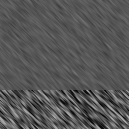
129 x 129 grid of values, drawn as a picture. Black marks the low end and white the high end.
The grain runs diagonally down to the right. A horizontal seam about 70% of the way down splits the table, and the top part is calmer. There is no overall slope. No single row or column stands out from its neighbours. The distribution is heavy-tailed on both sides. Neither half mirrors the other.
